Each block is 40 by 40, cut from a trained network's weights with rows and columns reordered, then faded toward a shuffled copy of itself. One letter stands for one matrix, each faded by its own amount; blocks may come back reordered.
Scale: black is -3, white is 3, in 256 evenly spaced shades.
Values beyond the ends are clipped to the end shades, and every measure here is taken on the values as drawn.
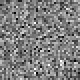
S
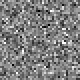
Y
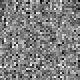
S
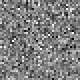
Y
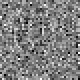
S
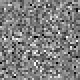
Y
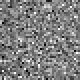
Y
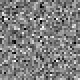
S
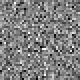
S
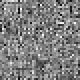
S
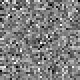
Y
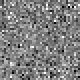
Y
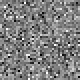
Y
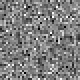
Y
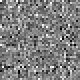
S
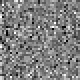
Y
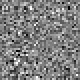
S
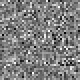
S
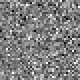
Y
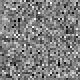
S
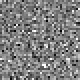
Y
